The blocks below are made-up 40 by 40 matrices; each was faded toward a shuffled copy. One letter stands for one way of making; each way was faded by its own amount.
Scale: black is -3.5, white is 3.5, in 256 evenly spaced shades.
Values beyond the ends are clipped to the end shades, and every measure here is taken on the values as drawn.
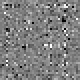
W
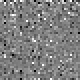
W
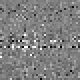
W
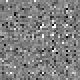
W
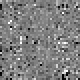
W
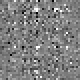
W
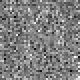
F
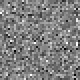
F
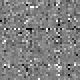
W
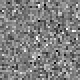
F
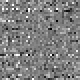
W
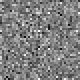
F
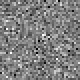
F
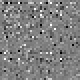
W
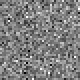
F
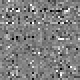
W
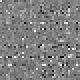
W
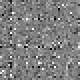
W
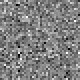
F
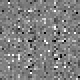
W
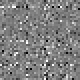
W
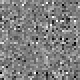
W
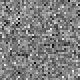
F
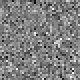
F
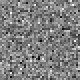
F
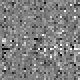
W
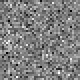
F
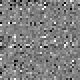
W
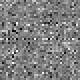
W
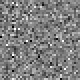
F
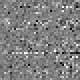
W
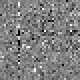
W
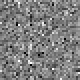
F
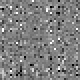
W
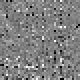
W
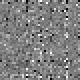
W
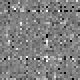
W
